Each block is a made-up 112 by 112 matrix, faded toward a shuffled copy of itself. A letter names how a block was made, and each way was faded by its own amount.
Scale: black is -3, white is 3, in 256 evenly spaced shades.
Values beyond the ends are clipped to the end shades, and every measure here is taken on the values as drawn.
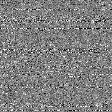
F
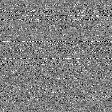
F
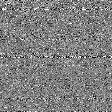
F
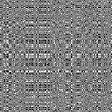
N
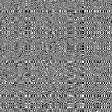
N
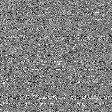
F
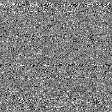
F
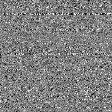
F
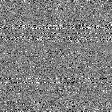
F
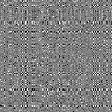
N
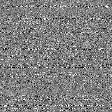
F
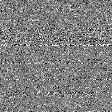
F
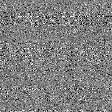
F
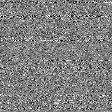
F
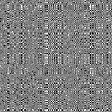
N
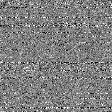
F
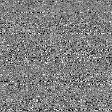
F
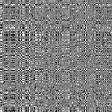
N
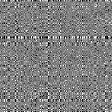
N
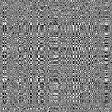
N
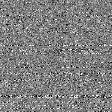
F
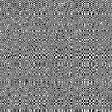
N
